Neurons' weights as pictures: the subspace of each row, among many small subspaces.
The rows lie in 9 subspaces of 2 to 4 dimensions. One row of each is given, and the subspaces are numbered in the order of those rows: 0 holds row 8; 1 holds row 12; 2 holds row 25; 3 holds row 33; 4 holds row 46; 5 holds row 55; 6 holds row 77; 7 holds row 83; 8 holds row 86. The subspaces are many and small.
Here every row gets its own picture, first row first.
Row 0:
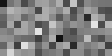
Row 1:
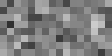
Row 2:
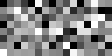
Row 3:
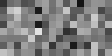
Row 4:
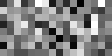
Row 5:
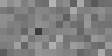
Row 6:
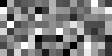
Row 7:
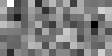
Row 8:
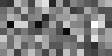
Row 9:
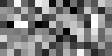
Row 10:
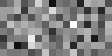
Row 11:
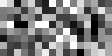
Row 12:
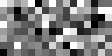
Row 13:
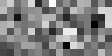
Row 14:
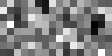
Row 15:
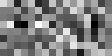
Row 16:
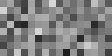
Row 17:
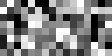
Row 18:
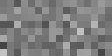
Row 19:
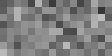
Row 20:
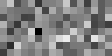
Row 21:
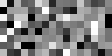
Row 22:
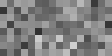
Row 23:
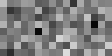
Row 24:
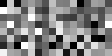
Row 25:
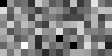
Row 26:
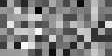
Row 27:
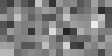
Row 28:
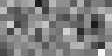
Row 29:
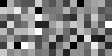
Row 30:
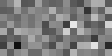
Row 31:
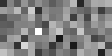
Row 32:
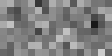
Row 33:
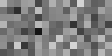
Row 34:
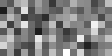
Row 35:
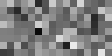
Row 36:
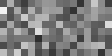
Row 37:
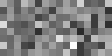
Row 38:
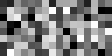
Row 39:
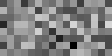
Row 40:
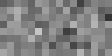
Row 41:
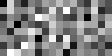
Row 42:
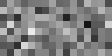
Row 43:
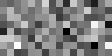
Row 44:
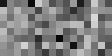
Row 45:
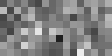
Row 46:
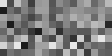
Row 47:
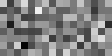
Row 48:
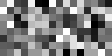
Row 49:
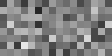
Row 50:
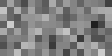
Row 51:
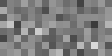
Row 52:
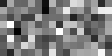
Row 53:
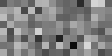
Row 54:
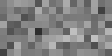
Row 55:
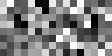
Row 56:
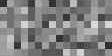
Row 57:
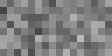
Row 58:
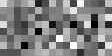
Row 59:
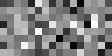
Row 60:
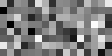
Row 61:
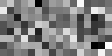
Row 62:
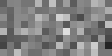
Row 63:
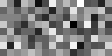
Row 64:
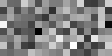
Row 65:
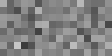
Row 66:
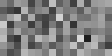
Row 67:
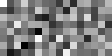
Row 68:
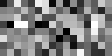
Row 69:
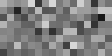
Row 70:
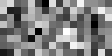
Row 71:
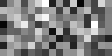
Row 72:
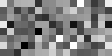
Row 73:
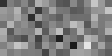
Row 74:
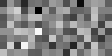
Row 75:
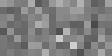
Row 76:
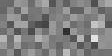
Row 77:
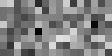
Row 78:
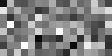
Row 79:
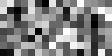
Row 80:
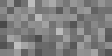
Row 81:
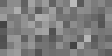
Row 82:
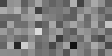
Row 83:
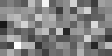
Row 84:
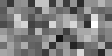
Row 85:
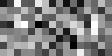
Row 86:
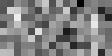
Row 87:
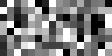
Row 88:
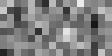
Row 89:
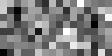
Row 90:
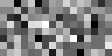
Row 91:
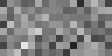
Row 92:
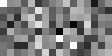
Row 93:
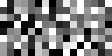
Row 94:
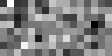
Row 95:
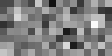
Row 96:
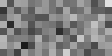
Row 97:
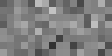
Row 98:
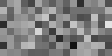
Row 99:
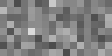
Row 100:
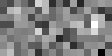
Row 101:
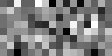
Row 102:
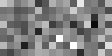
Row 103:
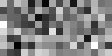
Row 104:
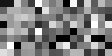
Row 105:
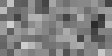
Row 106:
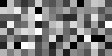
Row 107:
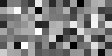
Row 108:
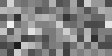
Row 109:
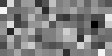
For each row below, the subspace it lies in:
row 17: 2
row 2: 1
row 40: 8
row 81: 7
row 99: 4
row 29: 3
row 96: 5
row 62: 7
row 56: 2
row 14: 3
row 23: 6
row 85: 0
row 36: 2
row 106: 3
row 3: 8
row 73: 2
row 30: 7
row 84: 5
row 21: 4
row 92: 2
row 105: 3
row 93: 4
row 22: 2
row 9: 0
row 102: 5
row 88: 8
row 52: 2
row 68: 0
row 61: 4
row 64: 0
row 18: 4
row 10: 7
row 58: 5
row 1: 3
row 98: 0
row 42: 1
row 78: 2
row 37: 0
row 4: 7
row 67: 6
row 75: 2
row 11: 0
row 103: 7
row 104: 6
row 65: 3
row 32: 3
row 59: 5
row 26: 8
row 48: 5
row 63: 7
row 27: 1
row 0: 6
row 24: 4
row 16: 2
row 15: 0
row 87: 4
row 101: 7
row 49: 8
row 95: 1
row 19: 1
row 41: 6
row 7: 6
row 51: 4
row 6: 2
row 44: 2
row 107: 3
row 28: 4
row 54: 6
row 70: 8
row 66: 7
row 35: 3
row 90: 7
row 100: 3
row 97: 5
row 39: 0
